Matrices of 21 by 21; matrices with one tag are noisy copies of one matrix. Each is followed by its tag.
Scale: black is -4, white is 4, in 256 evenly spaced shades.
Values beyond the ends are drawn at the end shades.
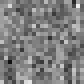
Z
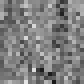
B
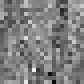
B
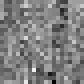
B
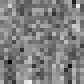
Z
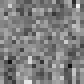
Z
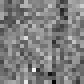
B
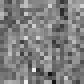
B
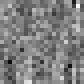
Z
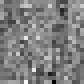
B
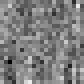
Z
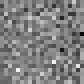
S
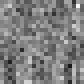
Z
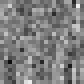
Z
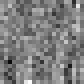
Z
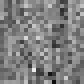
B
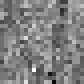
B
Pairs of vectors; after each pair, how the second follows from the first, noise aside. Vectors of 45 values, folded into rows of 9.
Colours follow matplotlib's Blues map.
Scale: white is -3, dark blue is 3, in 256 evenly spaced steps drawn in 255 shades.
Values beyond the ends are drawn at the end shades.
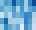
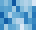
sign-scrambled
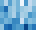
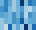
sign-scrambled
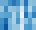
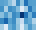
sign-scrambled
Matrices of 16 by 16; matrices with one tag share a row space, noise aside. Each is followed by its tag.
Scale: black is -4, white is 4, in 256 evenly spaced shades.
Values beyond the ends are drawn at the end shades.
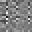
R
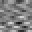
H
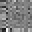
R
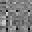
R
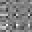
R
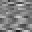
H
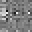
R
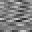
H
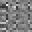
R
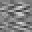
H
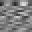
H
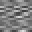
H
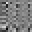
R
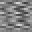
H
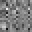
R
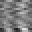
H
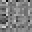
R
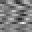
H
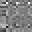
R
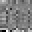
R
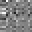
R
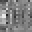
R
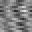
H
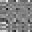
R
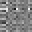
R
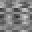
H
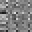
R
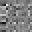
R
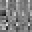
R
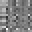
R
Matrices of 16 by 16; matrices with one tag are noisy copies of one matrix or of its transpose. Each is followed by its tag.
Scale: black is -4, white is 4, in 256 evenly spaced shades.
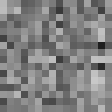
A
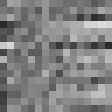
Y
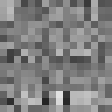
A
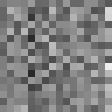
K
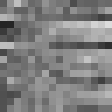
Y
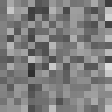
K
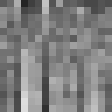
Y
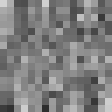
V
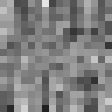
V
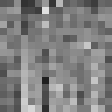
Y
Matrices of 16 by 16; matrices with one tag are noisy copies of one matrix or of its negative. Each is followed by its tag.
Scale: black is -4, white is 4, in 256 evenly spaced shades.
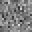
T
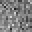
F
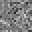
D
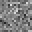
D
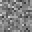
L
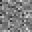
L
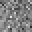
F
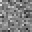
L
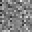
L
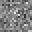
D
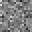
L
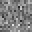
T
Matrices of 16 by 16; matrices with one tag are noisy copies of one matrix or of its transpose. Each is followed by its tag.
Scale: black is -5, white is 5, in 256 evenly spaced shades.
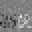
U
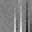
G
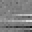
G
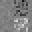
U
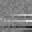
G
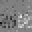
U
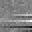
G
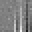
G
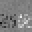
U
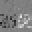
U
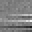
G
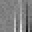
G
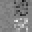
U
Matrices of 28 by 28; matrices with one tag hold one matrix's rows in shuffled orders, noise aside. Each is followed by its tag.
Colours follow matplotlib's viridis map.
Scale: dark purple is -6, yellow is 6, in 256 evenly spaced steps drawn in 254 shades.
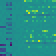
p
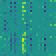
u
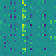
u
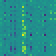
u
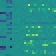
p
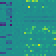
p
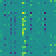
u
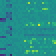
p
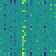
u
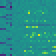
p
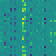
u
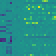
p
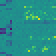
p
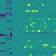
p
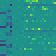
p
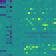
p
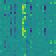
u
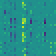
u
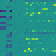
p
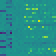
p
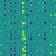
u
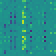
u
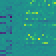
p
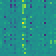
u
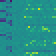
p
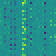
u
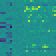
p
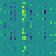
u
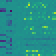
p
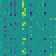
u
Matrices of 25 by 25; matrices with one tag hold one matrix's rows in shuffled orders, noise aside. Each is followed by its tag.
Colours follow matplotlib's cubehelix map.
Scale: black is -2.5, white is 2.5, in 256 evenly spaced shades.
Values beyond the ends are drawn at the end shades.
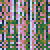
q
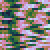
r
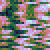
r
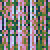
q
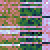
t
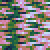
r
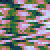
r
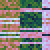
t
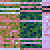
t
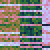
t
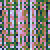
q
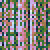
q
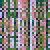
q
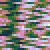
r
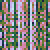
q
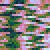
r
